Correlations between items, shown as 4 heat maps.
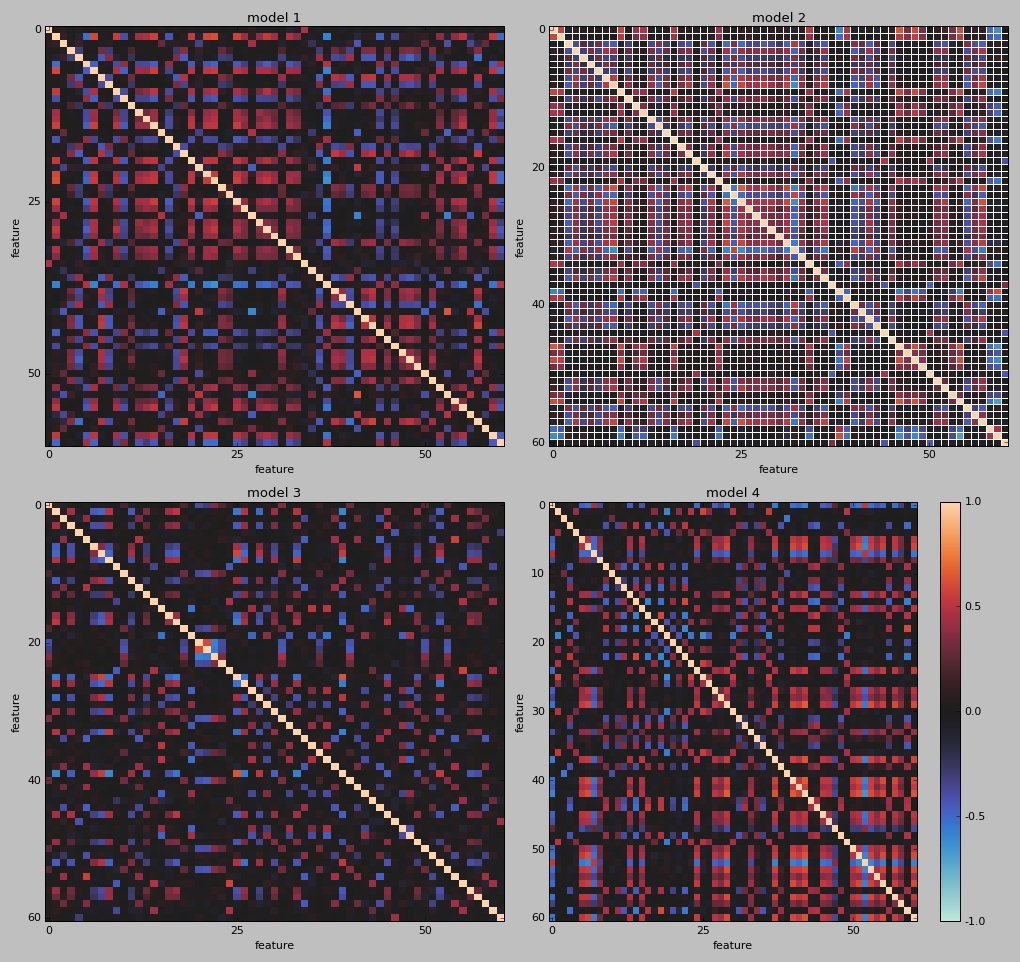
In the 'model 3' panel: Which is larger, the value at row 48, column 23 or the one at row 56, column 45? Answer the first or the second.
the second
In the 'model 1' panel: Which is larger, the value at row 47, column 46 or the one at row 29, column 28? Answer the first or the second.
the second
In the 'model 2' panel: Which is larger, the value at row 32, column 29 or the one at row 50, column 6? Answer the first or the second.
the second
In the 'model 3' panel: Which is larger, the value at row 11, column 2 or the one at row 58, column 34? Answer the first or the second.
the first
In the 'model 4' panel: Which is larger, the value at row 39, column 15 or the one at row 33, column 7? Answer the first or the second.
the first
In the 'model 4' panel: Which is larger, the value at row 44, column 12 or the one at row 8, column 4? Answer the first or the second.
the second
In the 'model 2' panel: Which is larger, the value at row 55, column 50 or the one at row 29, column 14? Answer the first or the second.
the first
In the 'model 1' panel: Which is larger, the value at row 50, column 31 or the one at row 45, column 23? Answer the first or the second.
the second
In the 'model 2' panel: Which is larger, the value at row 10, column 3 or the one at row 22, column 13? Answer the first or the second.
the first
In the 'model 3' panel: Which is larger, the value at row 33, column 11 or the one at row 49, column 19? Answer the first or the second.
the second
